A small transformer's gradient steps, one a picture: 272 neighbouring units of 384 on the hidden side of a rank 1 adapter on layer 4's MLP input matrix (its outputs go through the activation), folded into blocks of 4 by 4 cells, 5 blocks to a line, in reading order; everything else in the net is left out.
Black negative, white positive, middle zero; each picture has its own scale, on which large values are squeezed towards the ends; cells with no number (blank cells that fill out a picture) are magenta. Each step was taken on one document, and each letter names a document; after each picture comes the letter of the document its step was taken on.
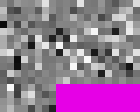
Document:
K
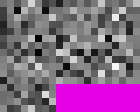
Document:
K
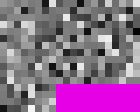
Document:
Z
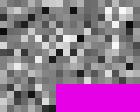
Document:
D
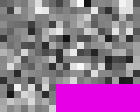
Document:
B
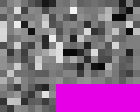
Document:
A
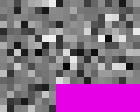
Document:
D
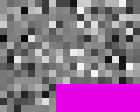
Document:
B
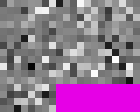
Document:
B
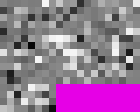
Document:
K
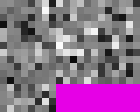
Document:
K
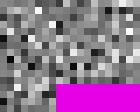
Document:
B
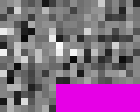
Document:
K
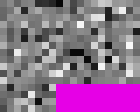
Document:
Z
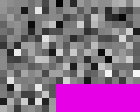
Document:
Z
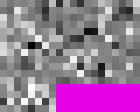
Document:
A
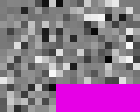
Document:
Z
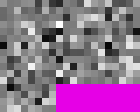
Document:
Z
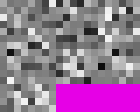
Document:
A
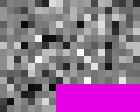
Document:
Z
